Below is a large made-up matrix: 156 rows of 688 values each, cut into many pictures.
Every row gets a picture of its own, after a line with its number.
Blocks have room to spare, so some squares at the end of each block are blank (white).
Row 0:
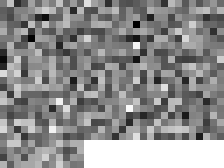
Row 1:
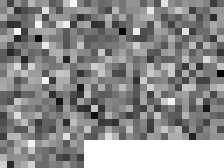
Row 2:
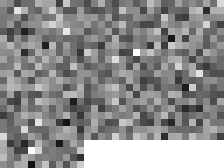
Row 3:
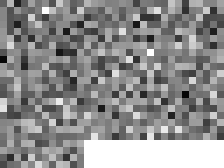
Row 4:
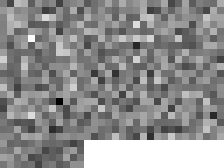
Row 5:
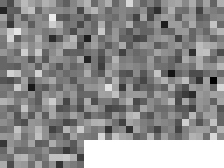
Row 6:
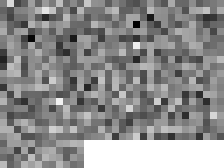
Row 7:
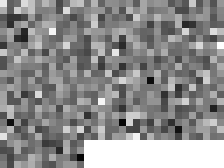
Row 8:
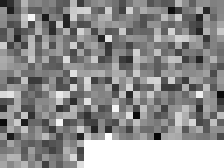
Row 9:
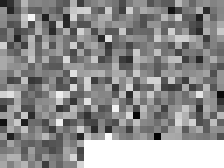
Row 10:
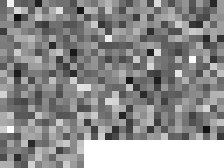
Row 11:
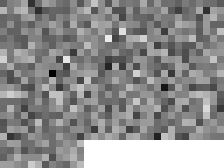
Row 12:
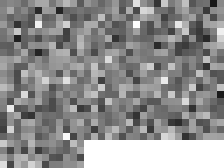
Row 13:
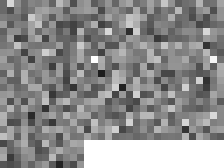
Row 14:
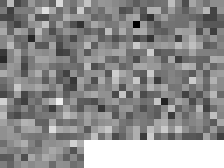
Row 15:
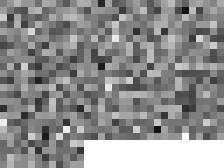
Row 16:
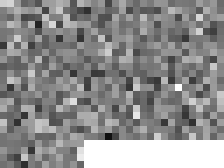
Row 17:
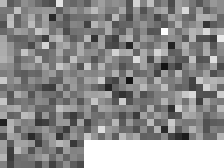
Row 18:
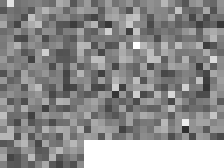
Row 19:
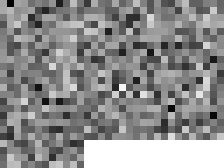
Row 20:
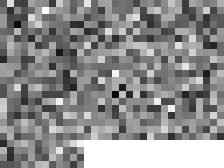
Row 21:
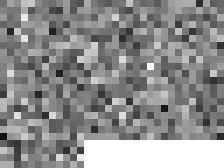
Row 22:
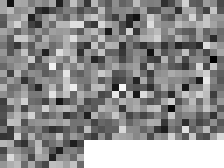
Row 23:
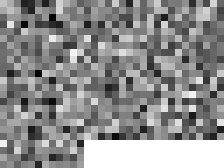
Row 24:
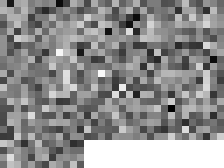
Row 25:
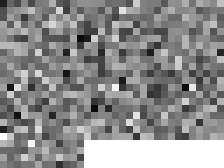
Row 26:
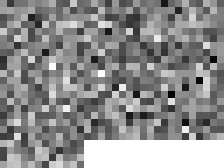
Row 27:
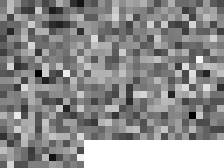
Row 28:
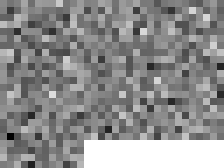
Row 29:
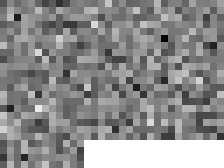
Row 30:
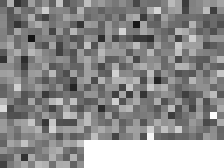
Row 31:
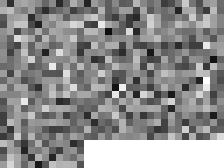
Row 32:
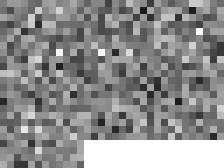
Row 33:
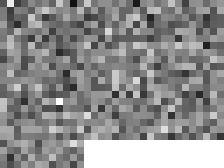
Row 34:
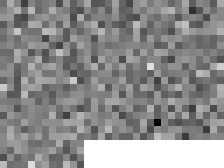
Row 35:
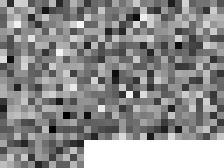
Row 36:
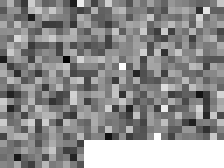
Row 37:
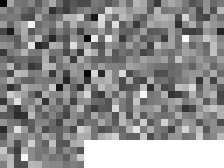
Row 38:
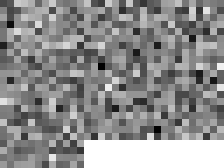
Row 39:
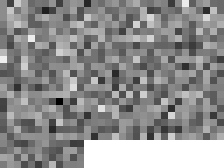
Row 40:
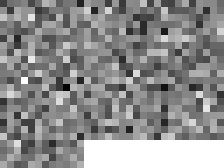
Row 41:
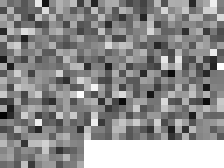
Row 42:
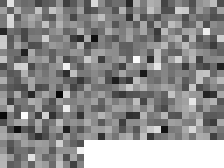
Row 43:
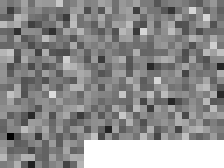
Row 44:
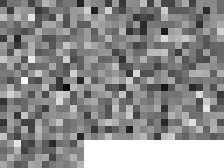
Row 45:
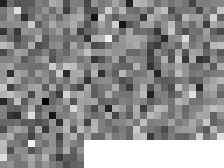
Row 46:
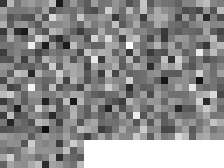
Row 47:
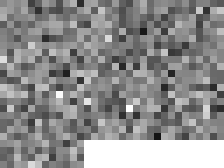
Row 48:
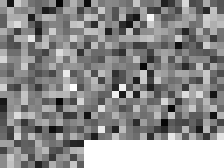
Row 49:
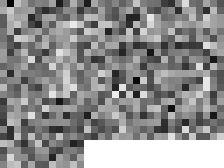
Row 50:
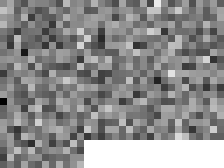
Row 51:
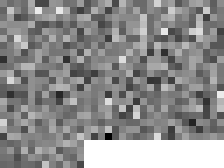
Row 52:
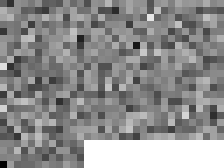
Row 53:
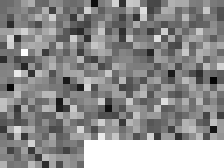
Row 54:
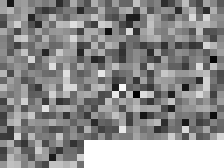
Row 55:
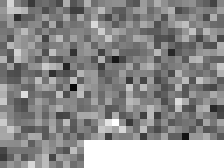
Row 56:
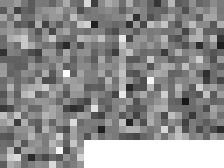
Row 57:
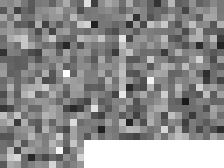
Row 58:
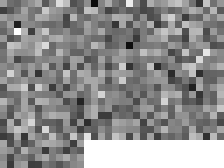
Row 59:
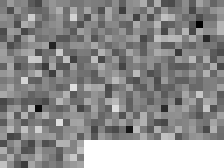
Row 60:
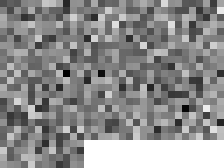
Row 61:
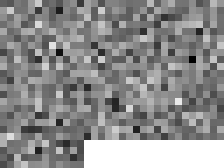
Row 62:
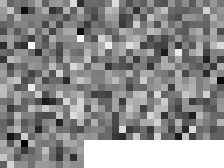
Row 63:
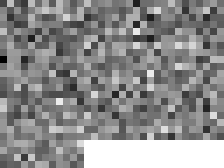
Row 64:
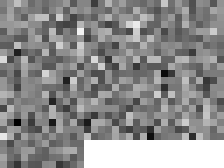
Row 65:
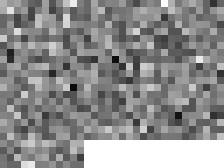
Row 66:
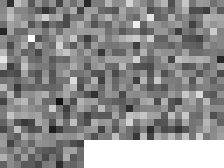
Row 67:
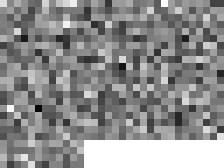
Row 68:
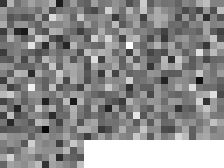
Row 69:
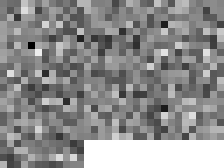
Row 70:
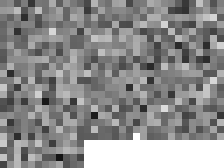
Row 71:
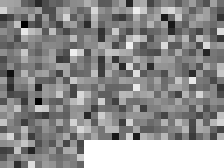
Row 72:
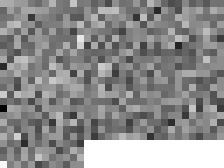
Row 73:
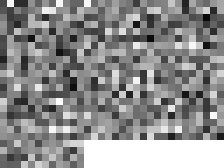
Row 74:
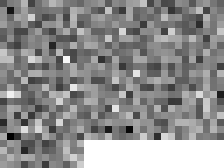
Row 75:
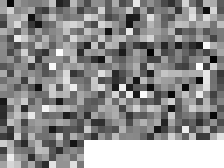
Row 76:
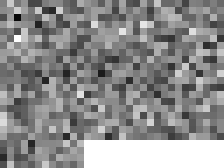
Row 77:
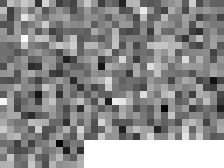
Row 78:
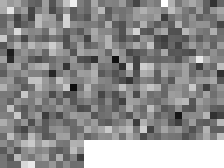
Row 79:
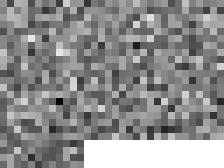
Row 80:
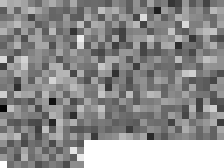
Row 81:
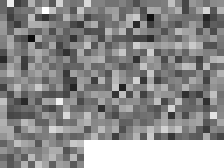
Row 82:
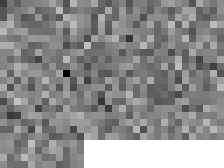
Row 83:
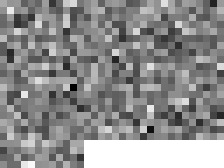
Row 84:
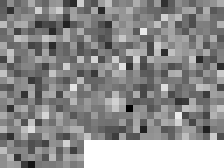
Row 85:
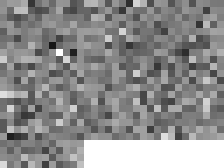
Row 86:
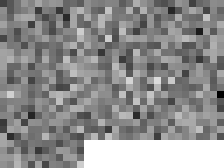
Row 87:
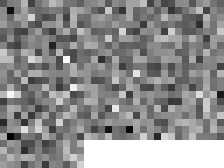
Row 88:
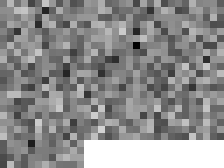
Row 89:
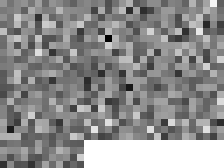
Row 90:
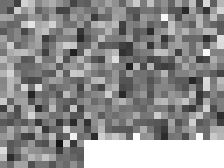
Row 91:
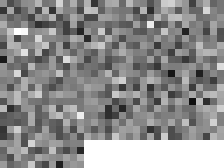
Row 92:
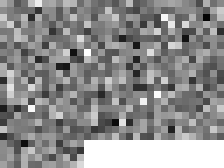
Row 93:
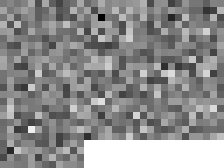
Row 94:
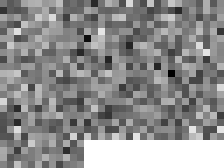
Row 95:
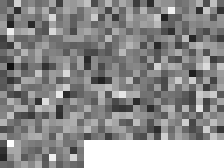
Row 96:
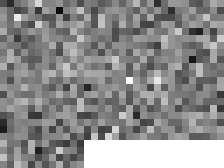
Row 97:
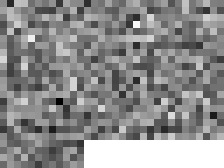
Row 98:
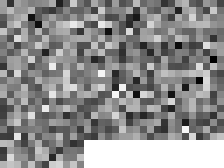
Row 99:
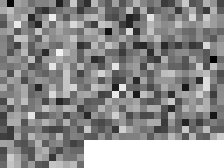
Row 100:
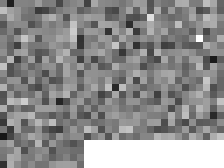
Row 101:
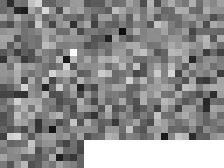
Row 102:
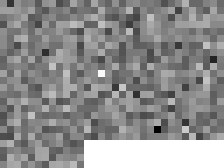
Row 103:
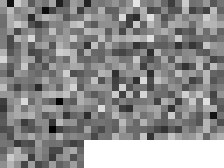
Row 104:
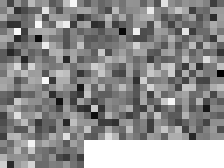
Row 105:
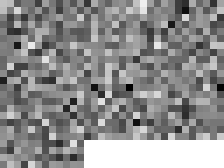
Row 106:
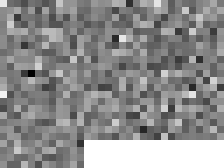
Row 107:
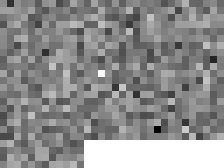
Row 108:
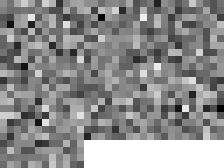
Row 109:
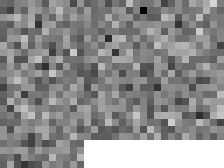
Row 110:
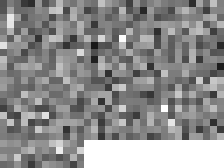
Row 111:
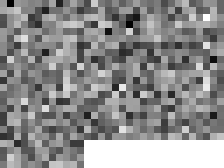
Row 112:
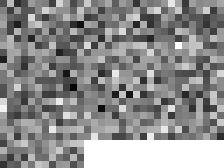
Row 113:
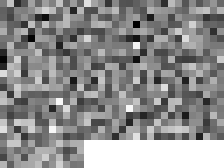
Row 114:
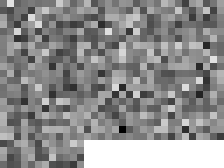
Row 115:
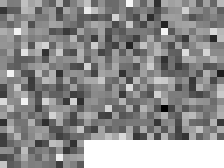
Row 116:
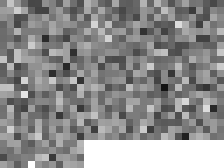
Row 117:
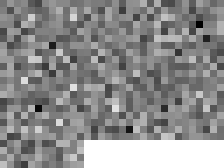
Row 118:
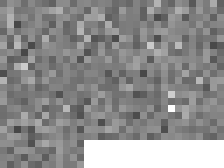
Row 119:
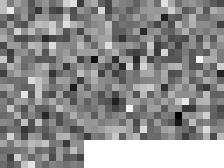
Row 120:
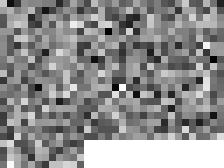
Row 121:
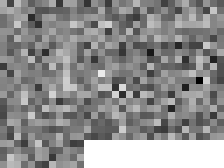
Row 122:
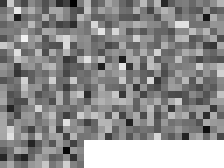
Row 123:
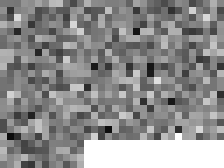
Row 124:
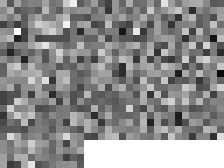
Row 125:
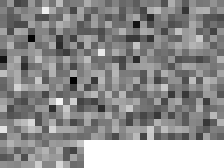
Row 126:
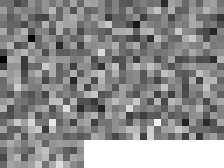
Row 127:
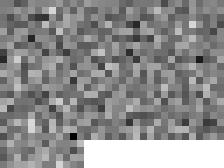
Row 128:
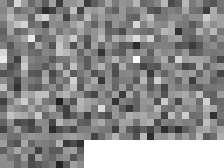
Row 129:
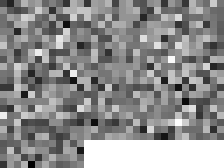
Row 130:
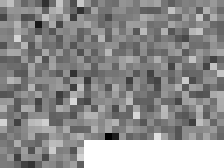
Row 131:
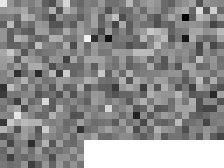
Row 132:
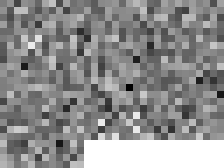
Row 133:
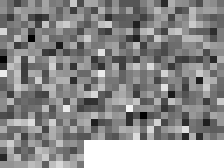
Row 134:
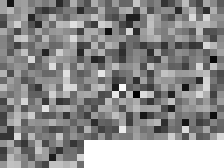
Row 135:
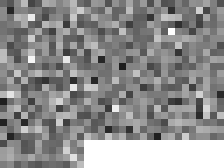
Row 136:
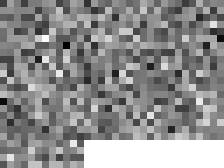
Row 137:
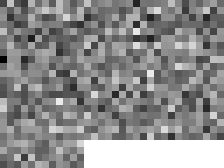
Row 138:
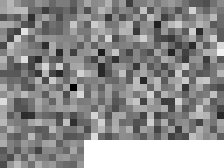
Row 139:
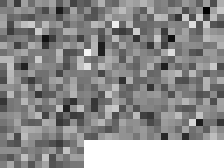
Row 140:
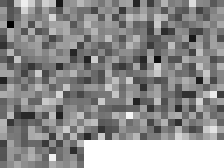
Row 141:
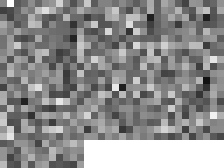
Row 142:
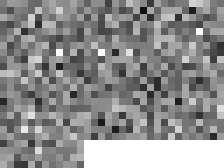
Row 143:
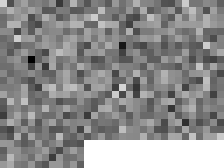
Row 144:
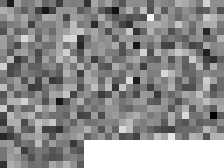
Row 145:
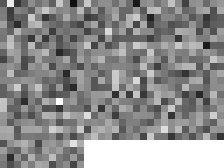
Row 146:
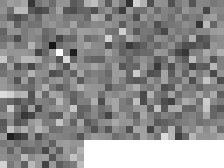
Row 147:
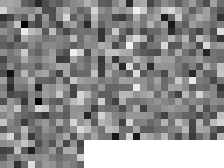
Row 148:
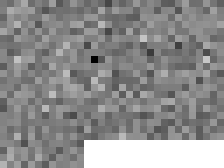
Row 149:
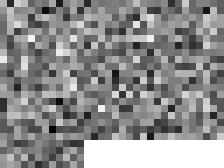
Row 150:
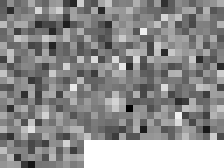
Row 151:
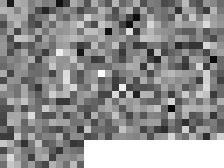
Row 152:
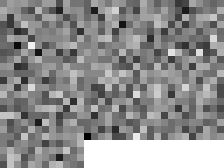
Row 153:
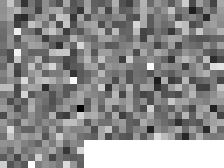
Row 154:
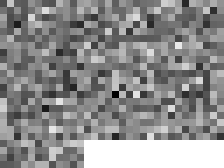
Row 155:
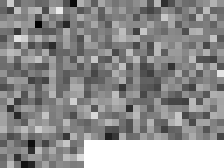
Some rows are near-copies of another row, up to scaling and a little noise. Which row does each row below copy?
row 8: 9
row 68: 46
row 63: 137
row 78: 65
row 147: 71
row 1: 104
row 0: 113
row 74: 87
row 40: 44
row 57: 56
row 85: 146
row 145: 33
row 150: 84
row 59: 117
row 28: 43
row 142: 32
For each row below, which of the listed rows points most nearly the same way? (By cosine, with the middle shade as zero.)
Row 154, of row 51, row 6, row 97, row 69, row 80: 6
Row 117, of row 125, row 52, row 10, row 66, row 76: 10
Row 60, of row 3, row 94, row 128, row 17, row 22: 94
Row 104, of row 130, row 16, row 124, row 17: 124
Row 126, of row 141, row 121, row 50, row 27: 121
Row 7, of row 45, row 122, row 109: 122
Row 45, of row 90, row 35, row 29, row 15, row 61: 90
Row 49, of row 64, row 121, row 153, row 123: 121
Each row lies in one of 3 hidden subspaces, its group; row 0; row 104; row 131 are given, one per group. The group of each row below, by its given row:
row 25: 131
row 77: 131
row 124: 104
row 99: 0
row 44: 104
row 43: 104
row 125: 0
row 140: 131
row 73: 0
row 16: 104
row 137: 0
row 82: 131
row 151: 0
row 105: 131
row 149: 0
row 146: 104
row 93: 131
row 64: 0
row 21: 131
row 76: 104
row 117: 104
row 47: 104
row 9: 104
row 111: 0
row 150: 104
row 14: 0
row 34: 104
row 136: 131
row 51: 104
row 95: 131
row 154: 0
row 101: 104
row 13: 0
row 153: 104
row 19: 0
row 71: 131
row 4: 0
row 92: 131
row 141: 0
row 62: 131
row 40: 104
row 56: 131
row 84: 104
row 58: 131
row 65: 104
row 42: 131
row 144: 0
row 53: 131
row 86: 104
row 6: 0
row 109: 104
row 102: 0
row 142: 104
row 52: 0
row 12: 104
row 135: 104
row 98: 0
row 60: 131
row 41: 131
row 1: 104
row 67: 104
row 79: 0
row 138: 104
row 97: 0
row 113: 0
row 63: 0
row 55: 104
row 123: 104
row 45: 131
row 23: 131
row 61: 104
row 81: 0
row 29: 104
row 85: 104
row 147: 131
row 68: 131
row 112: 0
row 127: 0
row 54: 0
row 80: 0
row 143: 0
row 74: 104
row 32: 104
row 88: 104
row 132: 131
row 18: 0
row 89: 104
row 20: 0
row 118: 131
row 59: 104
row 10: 104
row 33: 0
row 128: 0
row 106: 131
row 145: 0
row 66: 0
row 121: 0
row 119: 104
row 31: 0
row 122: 104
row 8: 104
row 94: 131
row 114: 0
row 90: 131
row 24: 0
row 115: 131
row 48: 0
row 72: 0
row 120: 0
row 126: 0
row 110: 131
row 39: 0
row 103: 0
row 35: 0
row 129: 104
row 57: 131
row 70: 131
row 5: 131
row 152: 131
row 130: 104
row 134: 0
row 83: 104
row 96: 104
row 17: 131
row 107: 0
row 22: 0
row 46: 131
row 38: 131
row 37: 131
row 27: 131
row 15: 131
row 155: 104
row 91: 131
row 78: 104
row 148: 0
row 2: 131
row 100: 0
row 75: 0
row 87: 104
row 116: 104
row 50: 131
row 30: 0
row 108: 131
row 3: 0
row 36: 104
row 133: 0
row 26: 0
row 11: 104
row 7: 131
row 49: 0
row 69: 131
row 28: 104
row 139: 131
